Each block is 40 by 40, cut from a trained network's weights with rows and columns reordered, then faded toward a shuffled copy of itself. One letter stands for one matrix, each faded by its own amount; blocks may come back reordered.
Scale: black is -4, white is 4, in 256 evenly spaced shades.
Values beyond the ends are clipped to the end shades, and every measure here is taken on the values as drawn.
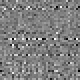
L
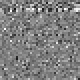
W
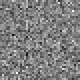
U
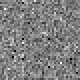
U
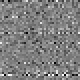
L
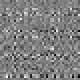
L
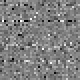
W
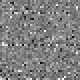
W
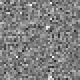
U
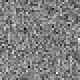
U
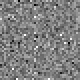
U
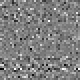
W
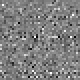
W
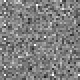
U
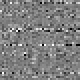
L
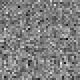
U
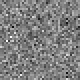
U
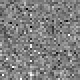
U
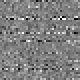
L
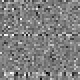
W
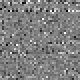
W
